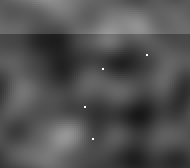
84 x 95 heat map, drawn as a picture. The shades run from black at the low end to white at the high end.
Stripes: none. Lone odd cells: 4, each higher than its neighbours. Ninth with the lowest average: bottom right. Seam: horizontal, 20% of the way down, the top part higher.
